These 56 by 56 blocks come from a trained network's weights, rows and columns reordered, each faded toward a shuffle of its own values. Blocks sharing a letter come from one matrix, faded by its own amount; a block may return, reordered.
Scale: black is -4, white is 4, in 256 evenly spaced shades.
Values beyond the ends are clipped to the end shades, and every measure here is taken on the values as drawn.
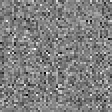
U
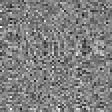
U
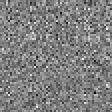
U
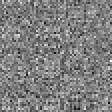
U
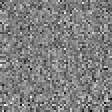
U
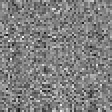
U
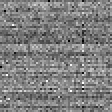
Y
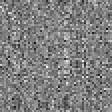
U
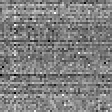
Y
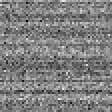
Y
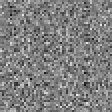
U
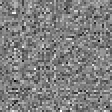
U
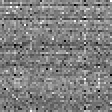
Y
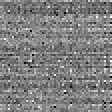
Y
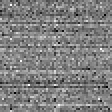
Y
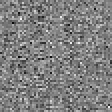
U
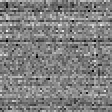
Y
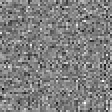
U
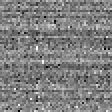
Y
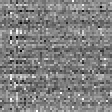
Y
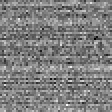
Y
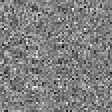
U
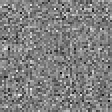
U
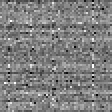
Y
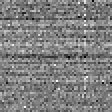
Y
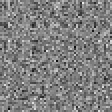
U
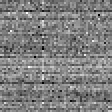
Y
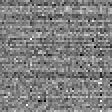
Y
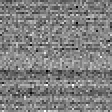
Y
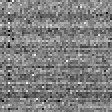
Y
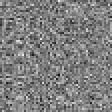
U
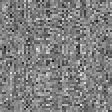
U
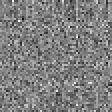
U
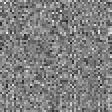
U
